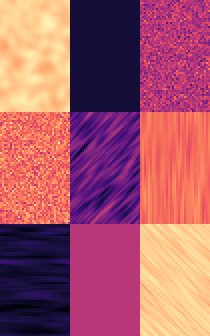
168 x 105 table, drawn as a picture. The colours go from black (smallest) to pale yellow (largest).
The table splits into 3 rows of 3 panels. Panel 1,1: very high, blotchy, faint in contrast. Panel 1,2: very low, flat. Panel 1,3: middling, fine-grained. Panel 2,1: high, fine-grained. Panel 2,2: low, slanting up to the right. Panel 2,3: high, streaked downward, faint in contrast. Panel 3,1: very low, streaked across, faint in contrast. Panel 3,2: middling, flat. Panel 3,3: very high, slanting down to the right, faint in contrast.
